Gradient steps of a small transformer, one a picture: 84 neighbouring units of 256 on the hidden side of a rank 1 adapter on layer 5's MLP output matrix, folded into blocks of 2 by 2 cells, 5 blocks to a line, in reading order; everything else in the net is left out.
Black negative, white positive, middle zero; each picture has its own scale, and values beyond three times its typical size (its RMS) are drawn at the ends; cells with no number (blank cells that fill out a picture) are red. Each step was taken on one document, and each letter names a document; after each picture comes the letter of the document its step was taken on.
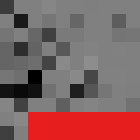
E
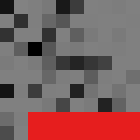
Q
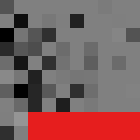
E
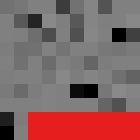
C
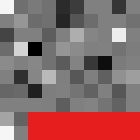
Q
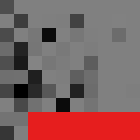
E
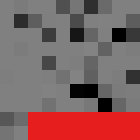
C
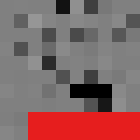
C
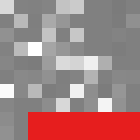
Q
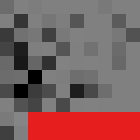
E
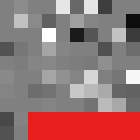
C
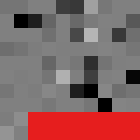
C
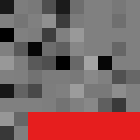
Q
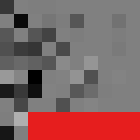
E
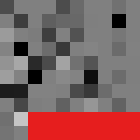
E
